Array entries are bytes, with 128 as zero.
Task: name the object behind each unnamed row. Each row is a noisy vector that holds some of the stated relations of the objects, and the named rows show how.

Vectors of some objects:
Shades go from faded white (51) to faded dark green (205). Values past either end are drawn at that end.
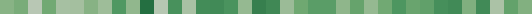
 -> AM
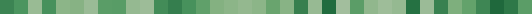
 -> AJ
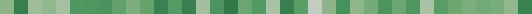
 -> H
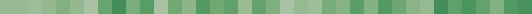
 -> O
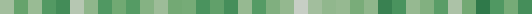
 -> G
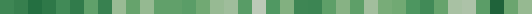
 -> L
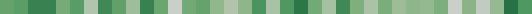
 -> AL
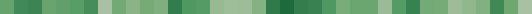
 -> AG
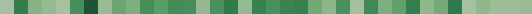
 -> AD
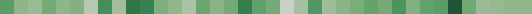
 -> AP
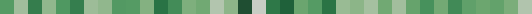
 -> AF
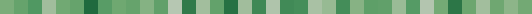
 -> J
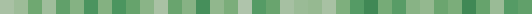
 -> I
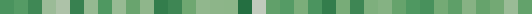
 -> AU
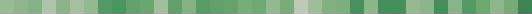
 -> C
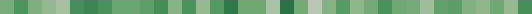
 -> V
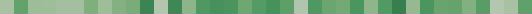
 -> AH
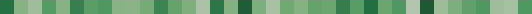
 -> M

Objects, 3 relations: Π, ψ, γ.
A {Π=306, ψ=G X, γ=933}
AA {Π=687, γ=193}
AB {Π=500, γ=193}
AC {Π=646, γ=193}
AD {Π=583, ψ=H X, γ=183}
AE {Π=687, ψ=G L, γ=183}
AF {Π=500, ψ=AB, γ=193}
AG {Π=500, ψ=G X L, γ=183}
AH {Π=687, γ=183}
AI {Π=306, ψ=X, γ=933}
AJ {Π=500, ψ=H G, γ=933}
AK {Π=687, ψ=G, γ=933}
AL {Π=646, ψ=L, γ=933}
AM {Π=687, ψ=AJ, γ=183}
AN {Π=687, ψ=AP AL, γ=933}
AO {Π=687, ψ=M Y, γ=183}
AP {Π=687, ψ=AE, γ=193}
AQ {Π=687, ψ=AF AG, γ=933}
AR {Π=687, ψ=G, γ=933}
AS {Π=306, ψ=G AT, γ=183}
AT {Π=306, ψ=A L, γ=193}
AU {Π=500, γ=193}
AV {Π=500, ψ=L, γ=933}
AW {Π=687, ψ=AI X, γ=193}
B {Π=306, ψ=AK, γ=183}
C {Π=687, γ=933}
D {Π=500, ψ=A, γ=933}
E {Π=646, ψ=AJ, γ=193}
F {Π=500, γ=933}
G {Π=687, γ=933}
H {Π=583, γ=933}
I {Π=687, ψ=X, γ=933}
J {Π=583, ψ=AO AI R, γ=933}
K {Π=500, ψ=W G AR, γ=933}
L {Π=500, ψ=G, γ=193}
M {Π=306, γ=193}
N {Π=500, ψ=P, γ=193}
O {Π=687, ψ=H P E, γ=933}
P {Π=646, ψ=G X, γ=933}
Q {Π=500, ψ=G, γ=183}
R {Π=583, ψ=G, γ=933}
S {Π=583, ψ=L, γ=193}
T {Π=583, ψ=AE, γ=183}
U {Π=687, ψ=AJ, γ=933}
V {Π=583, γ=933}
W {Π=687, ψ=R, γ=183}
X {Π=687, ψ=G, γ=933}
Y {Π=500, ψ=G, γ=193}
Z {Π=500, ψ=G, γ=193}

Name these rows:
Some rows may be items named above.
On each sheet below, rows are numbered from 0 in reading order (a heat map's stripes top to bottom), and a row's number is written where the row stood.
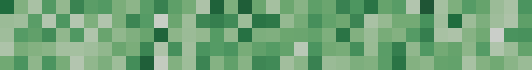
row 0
M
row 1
W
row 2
AC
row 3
AH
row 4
AE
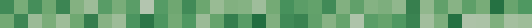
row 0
K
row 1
T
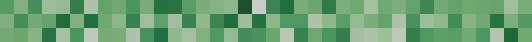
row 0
AB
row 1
R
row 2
E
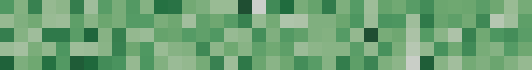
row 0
AB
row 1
AA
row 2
A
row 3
AQ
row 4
AT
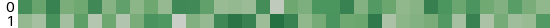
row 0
N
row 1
W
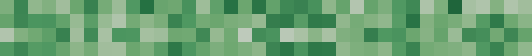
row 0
T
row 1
Q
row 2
X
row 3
Q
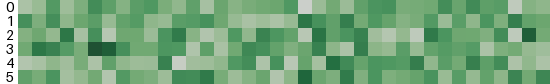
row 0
AW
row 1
D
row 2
E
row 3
S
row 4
AO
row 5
F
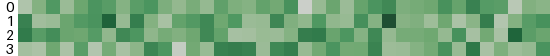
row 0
AW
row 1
AI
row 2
AV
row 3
W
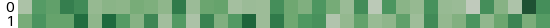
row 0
P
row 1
R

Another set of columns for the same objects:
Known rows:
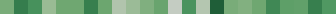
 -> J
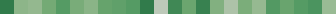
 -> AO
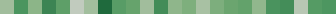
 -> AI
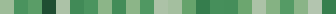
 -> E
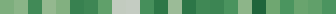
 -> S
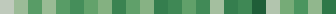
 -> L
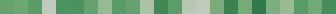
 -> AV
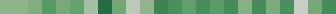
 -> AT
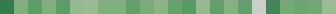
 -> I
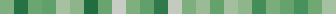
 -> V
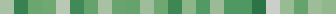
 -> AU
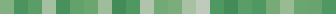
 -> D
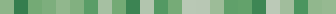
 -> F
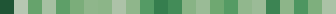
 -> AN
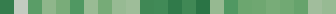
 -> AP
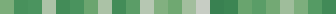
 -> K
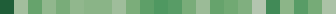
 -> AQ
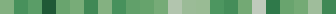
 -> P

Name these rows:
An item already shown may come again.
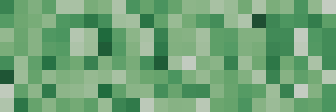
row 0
C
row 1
T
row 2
A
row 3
A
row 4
AL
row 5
AQ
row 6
M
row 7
AJ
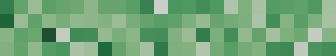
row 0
AM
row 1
AQ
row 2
AC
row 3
A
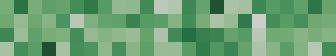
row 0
AD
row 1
X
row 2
AW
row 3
E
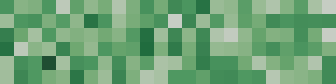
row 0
AA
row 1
R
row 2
AH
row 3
AE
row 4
E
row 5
N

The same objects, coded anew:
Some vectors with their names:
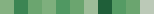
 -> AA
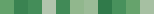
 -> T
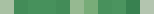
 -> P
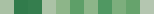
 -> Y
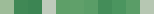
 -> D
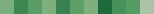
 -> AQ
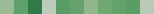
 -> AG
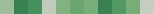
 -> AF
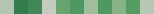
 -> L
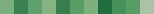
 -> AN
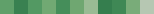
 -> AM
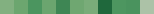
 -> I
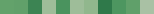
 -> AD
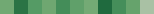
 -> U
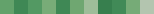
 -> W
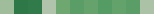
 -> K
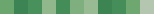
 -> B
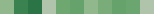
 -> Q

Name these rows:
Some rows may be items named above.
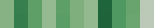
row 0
M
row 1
M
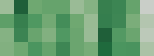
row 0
E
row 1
AM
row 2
AA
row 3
I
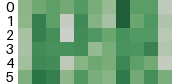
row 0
AW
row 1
S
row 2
AV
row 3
P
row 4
N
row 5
R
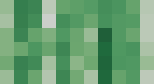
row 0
F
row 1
AV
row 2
AA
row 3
I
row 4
J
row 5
AT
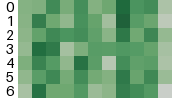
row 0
AI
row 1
AP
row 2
X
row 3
AJ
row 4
AE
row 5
A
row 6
AC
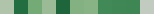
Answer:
AL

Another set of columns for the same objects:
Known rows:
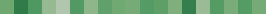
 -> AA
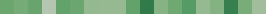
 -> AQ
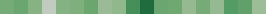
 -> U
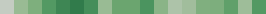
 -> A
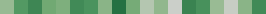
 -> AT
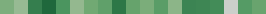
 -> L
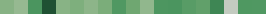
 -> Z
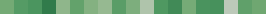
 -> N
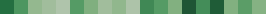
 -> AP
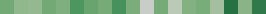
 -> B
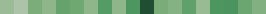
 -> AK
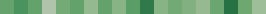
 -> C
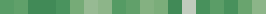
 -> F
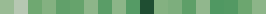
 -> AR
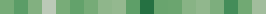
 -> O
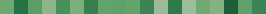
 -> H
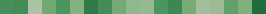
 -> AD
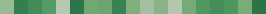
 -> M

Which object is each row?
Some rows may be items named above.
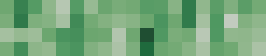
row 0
AA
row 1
AW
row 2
X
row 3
I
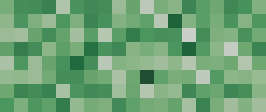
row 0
AC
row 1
J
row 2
AJ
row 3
S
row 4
AI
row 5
X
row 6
AC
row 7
AV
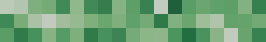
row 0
R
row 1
AM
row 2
S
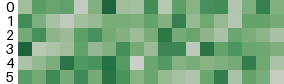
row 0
E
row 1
AM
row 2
I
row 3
AE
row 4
P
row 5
AL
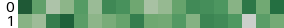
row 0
T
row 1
L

